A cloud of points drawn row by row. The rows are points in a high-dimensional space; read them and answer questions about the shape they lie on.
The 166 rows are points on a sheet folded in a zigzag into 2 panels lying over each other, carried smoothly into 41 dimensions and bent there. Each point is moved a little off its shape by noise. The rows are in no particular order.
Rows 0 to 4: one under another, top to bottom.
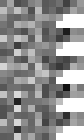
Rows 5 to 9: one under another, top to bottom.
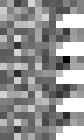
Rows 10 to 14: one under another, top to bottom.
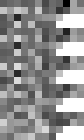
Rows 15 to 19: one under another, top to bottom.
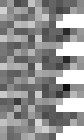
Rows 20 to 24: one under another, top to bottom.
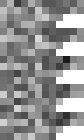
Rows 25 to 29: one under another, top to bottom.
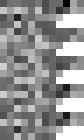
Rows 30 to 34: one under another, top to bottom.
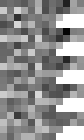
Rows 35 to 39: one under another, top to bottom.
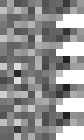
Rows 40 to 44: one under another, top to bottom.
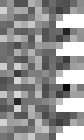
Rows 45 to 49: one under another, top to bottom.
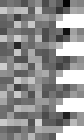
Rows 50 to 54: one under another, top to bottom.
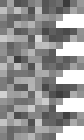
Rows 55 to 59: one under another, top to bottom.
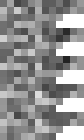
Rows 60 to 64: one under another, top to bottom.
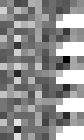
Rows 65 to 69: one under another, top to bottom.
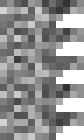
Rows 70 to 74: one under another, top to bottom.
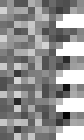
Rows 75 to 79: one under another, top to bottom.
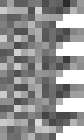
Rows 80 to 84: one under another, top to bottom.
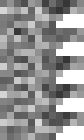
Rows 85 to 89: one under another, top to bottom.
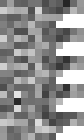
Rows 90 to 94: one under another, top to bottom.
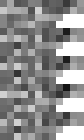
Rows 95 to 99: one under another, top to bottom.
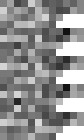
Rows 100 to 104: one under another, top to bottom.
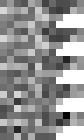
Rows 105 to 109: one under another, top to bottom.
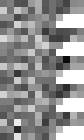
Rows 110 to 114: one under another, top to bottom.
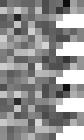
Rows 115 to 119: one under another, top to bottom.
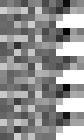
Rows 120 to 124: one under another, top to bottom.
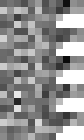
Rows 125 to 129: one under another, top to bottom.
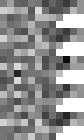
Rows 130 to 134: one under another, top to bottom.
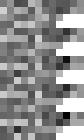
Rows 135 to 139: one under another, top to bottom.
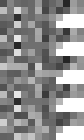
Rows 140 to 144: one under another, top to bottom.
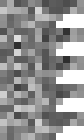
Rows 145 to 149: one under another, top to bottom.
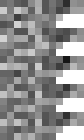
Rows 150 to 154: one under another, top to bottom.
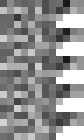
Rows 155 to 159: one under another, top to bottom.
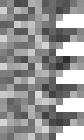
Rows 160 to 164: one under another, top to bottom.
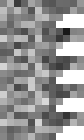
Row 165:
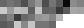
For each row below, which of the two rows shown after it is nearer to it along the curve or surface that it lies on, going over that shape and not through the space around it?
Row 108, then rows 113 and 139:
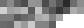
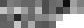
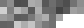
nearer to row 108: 139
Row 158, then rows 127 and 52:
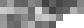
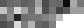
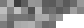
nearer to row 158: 52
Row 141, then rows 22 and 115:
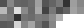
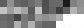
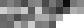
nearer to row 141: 22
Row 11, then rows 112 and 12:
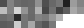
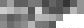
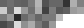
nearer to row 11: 12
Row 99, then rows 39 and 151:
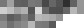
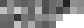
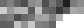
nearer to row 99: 39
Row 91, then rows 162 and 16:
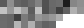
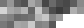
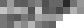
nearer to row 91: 16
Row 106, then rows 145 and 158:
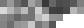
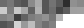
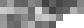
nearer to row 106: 145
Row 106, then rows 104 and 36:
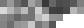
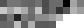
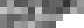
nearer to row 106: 104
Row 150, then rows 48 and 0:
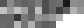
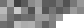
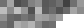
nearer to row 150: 0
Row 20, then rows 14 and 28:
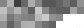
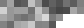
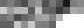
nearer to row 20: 28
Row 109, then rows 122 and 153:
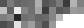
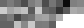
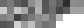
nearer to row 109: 153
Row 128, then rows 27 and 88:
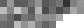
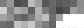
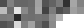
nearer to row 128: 88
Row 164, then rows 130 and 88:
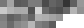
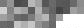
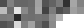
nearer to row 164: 88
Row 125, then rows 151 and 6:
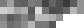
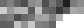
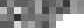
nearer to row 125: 6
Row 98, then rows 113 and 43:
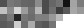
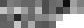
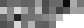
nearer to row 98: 113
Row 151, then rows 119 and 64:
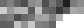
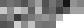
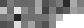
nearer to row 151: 119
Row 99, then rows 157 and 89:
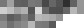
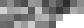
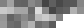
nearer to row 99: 89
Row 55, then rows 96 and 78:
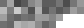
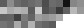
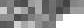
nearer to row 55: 96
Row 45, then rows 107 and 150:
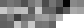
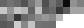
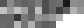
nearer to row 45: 107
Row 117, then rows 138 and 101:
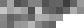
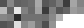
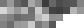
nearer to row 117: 138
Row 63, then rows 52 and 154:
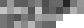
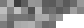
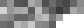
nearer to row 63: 52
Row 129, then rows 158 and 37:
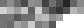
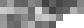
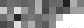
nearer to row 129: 37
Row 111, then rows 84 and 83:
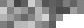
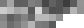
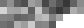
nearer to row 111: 83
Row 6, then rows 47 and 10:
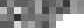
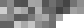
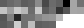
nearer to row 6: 10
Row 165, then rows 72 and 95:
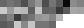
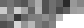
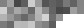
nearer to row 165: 72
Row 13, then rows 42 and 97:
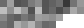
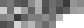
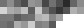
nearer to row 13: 42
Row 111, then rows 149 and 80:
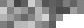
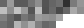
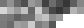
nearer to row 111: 80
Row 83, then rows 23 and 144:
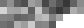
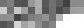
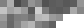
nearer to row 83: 23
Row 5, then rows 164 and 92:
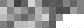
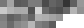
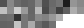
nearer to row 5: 92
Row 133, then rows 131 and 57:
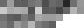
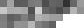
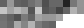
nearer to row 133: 57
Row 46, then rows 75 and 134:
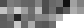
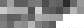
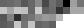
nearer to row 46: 134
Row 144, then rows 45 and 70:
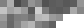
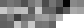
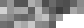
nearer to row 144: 45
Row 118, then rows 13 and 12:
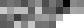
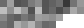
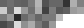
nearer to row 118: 12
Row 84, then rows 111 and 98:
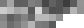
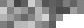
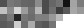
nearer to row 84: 98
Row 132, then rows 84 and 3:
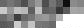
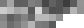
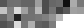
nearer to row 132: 3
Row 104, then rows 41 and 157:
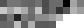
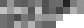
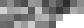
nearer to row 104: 41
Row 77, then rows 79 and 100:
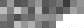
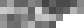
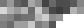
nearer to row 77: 79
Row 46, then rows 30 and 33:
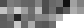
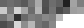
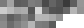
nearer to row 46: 30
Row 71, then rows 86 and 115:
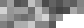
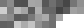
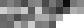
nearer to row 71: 86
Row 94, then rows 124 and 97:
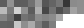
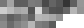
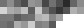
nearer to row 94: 124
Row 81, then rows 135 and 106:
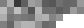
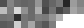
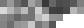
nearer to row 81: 135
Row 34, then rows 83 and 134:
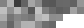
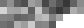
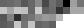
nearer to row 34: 134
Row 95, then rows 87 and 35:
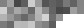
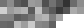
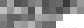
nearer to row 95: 87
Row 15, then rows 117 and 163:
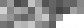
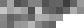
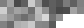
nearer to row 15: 163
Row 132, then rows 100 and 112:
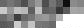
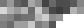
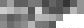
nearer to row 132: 100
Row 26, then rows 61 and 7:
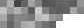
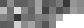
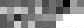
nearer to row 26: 61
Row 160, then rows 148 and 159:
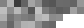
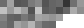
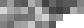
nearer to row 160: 148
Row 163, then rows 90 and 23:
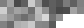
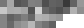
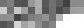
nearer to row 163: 23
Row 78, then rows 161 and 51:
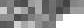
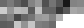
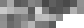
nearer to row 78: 161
